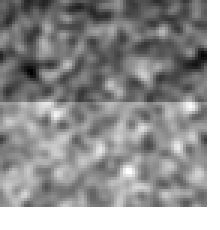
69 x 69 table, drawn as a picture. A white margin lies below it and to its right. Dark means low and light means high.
The field is mottled with small blotches. There are no lone odd cells. The bottom part is higher, past a seam about 50% of the way down. The histogram is bell-shaped.
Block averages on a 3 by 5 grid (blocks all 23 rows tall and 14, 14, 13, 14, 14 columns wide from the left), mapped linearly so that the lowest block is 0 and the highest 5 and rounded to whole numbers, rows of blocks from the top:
01110
33333
55555
